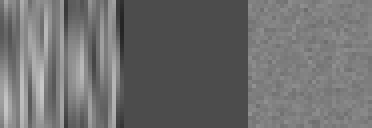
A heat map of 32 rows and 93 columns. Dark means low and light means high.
It is made of 1 by 3 panels. Panel 1,1: middling, streaked downward, strong in contrast. Panel 1,2: low, flat. Panel 1,3: middling, fine-grained, faint in contrast.
